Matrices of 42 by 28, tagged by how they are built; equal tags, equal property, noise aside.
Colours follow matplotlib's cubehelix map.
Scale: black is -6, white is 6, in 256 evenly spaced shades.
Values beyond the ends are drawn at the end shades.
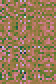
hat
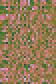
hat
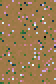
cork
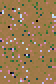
cork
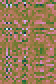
hat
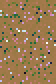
cork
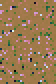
cork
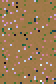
cork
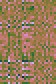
hat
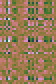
hat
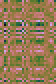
hat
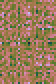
hat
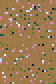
cork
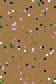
cork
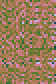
hat
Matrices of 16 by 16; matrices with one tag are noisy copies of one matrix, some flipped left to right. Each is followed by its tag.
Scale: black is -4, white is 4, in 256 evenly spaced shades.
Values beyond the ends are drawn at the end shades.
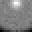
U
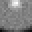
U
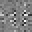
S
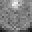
U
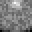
U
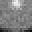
U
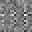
S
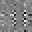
S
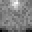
U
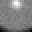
U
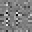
S
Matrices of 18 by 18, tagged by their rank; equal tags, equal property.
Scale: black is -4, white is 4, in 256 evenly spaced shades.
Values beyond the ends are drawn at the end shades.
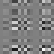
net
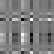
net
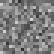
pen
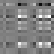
net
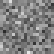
pen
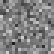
pen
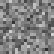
pen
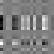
net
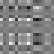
net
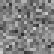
pen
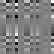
net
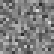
pen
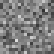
pen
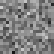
pen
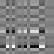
net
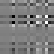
net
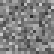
pen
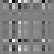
net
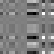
net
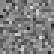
pen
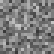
pen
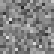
pen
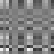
net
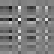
net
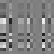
net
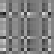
net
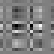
net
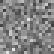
pen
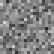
pen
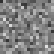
pen
